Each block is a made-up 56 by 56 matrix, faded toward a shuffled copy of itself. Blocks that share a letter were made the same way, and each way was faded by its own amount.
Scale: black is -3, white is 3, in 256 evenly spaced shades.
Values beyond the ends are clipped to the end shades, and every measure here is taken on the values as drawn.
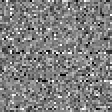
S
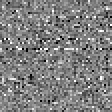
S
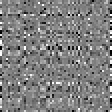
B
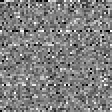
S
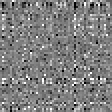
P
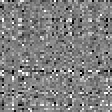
P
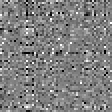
P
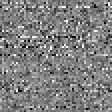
S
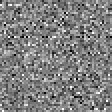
S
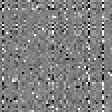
B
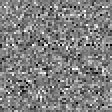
S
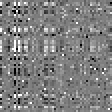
B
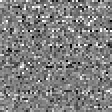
S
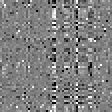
B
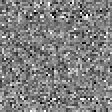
S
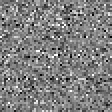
S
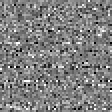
S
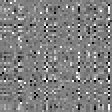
B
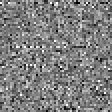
S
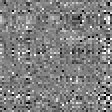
P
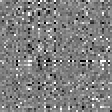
P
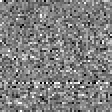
S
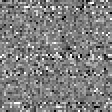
S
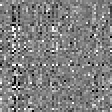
P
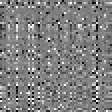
B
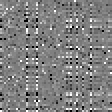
B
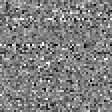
S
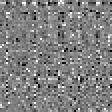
P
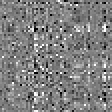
P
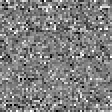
S
